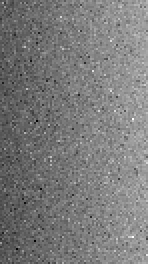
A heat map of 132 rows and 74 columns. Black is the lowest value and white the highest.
No single row or column stands out from its neighbours. The grain is fine, like static. The values follow a bell shape. There is an overall slope up to the right. There are no regular stripes.
